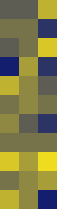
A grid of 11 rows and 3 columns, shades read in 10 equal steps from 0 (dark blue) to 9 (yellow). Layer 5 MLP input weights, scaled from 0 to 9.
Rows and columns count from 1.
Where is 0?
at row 4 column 1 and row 11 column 3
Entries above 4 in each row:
1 0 1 1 2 1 1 0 3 2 2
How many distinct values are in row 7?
3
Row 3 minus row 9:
-5 -2 -1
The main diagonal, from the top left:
3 4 8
